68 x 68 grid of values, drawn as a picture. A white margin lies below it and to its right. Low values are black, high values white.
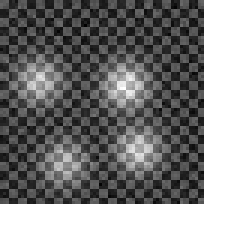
No overall slope runs across the table. There are four bumps. No row or column stands out. Overall the values sit about 30% of the way up the scale.
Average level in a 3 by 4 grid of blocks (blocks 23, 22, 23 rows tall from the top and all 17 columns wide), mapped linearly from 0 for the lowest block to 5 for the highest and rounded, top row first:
1 0 1 0 / 3 1 5 0 / 1 3 3 1
